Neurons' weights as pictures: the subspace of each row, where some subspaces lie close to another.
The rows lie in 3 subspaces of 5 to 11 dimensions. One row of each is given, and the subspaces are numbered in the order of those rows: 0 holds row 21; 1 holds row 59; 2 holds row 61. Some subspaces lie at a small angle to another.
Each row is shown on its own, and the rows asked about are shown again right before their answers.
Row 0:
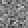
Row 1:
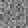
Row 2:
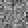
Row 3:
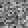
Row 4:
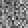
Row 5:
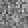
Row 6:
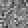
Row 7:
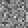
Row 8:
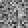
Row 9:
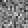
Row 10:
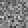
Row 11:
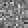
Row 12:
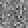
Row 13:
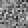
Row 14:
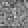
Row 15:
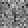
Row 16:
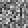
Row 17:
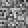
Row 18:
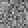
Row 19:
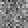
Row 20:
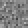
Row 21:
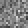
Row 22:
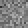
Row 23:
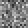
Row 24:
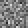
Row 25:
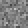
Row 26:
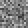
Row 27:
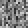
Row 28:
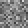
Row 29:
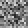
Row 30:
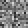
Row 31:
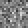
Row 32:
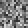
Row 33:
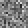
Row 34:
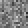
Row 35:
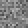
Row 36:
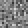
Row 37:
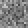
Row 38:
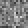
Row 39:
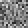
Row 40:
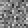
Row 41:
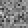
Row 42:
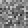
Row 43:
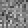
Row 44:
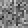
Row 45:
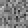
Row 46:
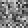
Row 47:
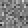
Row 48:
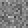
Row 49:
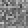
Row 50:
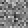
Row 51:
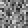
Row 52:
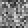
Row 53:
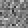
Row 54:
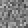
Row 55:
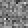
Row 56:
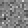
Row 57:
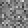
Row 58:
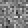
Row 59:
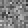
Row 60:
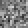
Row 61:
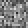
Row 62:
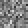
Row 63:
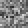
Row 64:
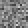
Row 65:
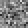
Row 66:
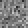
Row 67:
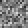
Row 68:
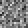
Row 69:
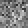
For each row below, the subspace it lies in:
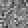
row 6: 1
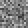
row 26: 1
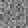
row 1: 1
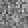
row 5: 0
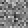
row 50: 2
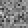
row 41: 1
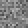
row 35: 0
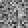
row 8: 1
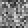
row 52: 0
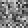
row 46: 0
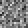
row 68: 1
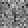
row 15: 0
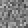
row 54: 1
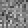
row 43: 1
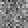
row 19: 0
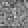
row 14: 0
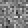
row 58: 1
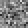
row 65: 1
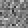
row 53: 1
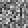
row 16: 1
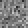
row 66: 1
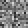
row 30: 2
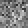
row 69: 1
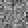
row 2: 2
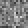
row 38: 0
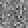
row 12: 2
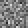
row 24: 2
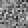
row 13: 0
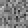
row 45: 0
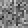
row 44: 2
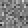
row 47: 1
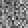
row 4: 2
